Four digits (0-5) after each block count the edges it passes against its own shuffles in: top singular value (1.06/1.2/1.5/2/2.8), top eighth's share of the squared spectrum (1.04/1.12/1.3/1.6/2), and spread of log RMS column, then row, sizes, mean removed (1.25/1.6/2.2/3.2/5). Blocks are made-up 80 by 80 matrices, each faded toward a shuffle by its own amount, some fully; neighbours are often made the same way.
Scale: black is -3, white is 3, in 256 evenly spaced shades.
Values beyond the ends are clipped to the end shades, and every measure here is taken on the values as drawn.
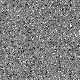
2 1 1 0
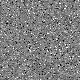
0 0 0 0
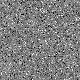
0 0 0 0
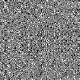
4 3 2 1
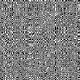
5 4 3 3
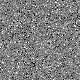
1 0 0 0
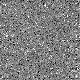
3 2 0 0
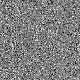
3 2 1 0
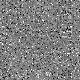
3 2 1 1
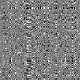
5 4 3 3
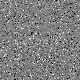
2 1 0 0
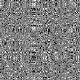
4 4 2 3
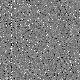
3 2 1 0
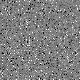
3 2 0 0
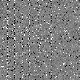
4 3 2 1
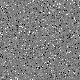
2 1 0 0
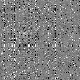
4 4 3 1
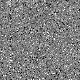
1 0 1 0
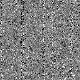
1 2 3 0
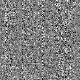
1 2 3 0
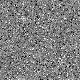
0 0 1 0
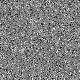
0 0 0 0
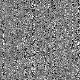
1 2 3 0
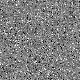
0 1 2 0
